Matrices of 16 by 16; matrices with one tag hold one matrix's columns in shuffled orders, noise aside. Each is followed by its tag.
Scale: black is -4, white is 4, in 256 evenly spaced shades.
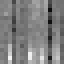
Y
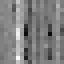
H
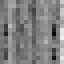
H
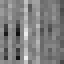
H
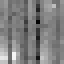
Y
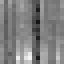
Y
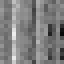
H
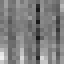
Y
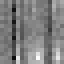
Y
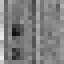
H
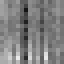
Y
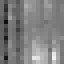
Y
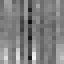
Y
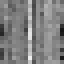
H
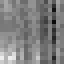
Y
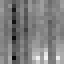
Y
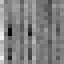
H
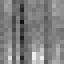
Y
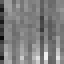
Y
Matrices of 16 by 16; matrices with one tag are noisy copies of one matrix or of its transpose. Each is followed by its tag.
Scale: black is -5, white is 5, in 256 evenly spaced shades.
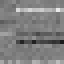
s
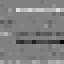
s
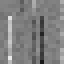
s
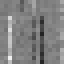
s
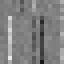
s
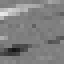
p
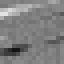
p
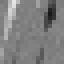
p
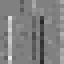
s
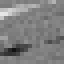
p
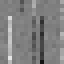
s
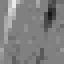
p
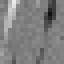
p
